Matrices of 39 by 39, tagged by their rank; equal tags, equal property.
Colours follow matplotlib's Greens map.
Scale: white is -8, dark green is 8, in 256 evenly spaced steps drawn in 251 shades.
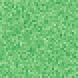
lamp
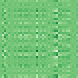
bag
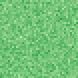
lamp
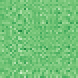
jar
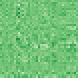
jar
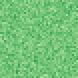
lamp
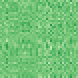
jar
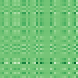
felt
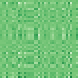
bag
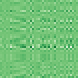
bag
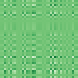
felt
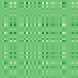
felt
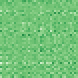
jar
